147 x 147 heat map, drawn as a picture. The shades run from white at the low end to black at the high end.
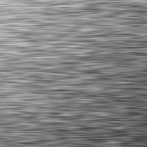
Ninth with the highest average: bottom right. Mirror symmetry: none. Histogram: bell-shaped. Slope: up to the bottom right.
